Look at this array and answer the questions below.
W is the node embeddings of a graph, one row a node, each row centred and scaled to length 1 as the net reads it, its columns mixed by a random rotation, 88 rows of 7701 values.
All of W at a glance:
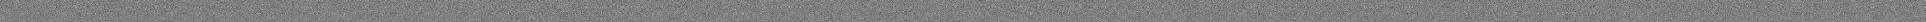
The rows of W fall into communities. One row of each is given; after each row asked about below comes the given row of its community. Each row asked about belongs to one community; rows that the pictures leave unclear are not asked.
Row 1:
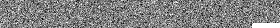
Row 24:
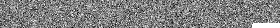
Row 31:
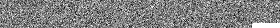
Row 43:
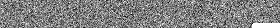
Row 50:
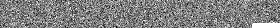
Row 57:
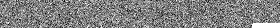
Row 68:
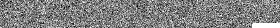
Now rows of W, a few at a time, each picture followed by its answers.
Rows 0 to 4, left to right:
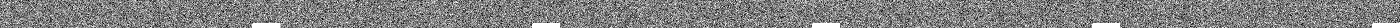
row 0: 57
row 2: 57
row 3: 57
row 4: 68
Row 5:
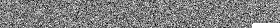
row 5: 43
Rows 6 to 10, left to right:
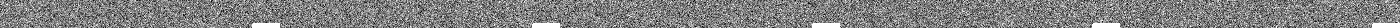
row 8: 50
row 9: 43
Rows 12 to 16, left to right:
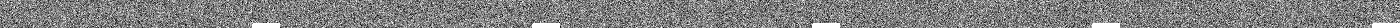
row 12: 24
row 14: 57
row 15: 31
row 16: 31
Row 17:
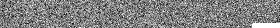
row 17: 68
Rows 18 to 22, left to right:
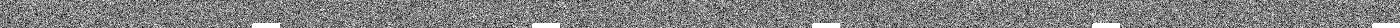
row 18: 68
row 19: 31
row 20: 31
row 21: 43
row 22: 24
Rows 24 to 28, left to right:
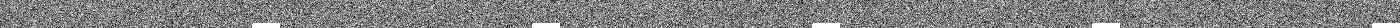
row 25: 31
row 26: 57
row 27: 31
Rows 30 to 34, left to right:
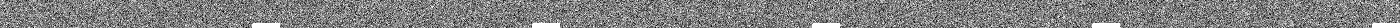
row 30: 57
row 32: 24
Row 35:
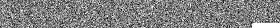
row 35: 31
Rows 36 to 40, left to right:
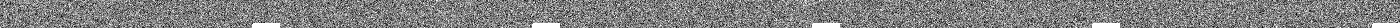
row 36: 68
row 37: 31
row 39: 31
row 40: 24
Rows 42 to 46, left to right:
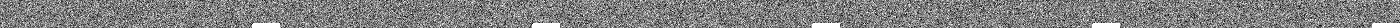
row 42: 43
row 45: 68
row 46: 57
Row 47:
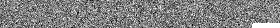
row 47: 24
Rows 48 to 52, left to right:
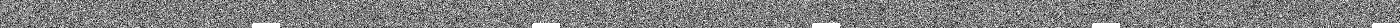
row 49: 24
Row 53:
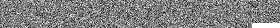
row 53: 50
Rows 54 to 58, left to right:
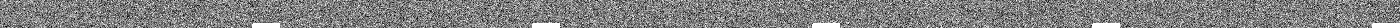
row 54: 50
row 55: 57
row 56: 24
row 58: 50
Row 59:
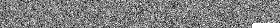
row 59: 24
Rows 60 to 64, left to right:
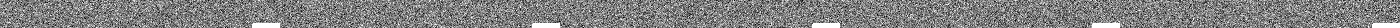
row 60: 57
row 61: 68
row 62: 43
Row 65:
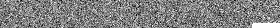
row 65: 24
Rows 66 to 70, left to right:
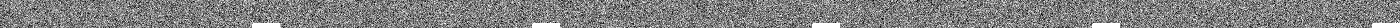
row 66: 24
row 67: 1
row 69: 1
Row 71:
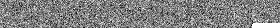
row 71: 43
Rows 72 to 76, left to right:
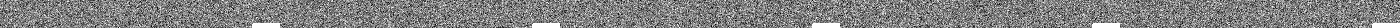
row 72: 24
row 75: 68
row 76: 31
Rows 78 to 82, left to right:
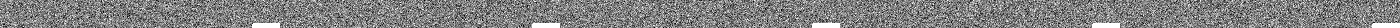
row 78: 43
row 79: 57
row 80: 57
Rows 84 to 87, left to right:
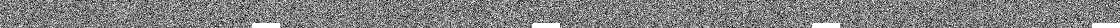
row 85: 43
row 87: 31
